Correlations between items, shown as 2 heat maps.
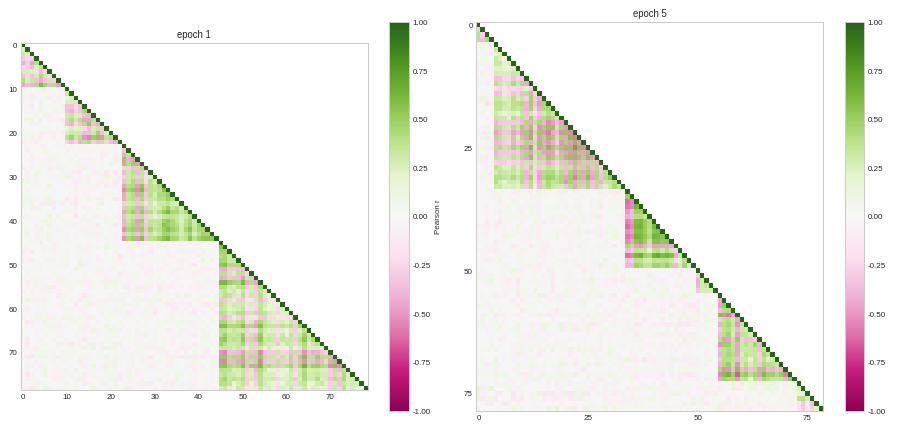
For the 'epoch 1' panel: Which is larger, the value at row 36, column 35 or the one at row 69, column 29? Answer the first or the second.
the first
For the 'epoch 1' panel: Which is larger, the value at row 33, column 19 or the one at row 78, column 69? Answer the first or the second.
the second
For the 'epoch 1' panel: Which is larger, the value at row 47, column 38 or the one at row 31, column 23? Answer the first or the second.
the first
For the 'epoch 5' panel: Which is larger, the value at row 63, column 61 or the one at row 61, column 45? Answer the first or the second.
the first
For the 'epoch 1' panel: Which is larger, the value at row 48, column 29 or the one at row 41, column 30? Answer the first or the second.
the second
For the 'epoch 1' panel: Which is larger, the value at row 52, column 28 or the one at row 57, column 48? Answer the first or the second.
the second
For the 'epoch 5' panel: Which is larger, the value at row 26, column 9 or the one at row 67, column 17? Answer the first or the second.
the second
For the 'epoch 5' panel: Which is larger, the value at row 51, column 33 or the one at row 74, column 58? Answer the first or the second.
the second
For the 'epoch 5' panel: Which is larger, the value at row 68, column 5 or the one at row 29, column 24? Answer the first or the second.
the first
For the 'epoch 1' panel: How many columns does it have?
79
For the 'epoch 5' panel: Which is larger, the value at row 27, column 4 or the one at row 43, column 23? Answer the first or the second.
the first
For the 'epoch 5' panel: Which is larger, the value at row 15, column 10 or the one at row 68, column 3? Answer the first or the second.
the first
